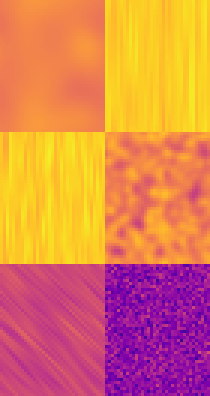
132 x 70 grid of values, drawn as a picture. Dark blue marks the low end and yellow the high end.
The table splits into 3 rows of 2 panels. Panel 1,1: high, smooth, faint in contrast. Panel 1,2: very high, streaked downward, faint in contrast. Panel 2,1: very high, streaked downward, faint in contrast. Panel 2,2: high, blotchy. Panel 3,1: middling, slanting down to the right, faint in contrast. Panel 3,2: low, fine-grained.
